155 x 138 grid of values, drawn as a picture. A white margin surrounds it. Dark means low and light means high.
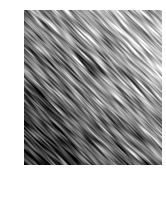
Values rise toward the top right. The values follow a bell shape. The grain runs diagonally down to the right. The ninth with the lowest average is the bottom left. Neither half mirrors the other.
